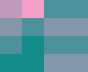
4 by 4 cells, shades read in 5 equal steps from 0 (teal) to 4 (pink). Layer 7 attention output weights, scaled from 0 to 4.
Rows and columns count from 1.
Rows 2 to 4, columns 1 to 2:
2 1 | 1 0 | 0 0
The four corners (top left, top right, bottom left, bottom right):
3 1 0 2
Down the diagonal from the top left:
3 1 1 2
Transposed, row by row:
3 2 1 0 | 4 1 0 0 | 1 2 1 2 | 1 2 1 2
